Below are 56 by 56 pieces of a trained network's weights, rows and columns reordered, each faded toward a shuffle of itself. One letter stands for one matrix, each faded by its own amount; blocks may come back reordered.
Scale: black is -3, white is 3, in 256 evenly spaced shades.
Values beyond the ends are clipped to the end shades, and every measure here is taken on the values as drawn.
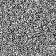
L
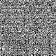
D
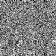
L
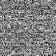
D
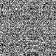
D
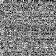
D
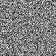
L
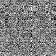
D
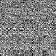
D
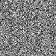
L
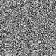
L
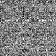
D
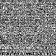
D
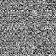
D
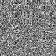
L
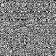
D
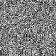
L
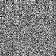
L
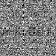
D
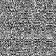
D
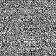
D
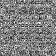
D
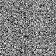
L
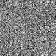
L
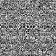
D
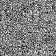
L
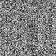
L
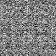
D
